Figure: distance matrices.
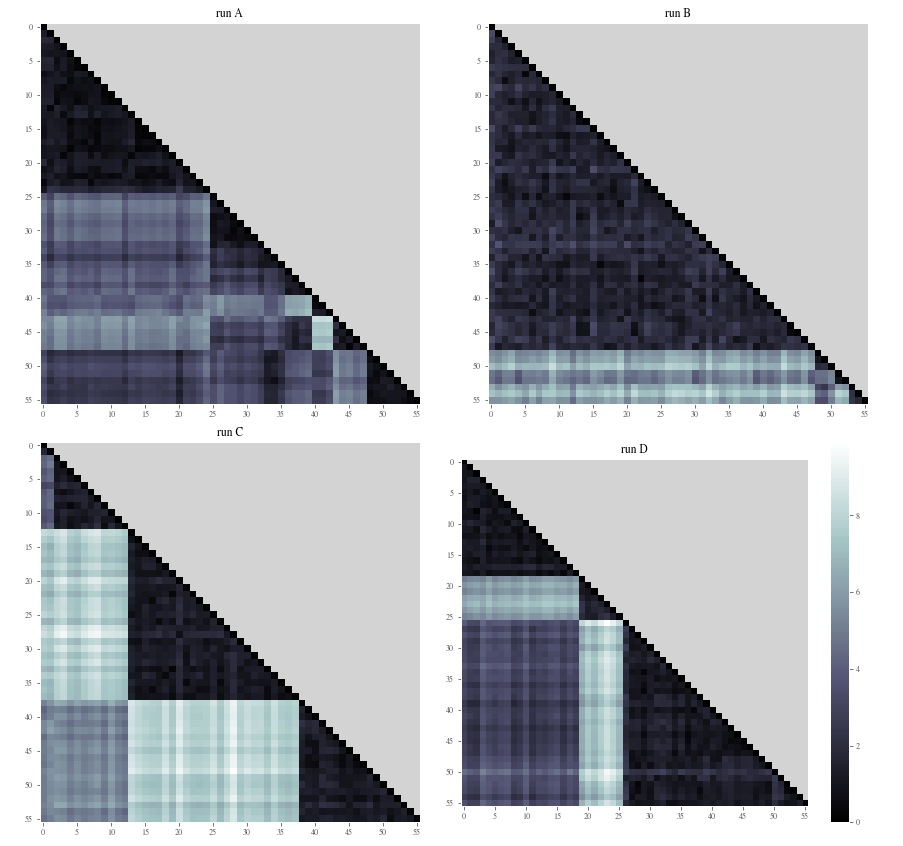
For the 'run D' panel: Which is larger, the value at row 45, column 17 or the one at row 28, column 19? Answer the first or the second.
the second
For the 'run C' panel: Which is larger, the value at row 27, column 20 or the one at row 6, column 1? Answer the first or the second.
the second
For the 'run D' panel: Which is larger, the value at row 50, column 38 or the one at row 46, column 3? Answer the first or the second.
the second
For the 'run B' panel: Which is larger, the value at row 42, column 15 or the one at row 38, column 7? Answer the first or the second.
the first
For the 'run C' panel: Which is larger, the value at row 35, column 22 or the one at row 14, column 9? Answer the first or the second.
the second
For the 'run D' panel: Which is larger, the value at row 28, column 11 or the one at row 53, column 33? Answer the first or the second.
the first
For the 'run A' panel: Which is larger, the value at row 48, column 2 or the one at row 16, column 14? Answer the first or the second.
the first
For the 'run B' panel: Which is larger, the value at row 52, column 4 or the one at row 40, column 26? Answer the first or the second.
the first
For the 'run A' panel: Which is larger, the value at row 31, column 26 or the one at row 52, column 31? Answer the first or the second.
the second
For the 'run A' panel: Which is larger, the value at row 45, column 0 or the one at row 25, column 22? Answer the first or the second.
the first
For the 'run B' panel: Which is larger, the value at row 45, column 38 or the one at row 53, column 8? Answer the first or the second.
the second
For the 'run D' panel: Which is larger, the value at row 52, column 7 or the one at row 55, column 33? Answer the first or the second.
the first
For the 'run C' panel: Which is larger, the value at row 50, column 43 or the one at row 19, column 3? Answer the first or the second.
the second
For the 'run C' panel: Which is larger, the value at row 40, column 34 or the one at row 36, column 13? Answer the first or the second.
the first
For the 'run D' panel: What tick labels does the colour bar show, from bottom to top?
0, 2, 4, 6, 8
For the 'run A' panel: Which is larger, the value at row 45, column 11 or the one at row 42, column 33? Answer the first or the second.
the first
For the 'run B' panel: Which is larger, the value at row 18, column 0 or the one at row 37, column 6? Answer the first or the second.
the first
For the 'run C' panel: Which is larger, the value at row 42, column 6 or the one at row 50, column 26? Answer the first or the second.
the second
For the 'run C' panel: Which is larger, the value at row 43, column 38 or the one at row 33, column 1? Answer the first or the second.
the second
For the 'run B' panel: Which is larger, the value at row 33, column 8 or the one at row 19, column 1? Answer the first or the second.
the second
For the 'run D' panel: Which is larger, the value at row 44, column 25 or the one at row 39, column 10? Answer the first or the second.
the first
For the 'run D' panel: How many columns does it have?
56
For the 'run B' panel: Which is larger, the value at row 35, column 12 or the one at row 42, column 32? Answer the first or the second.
the second
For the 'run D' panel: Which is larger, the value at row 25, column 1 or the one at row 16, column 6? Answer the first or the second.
the first
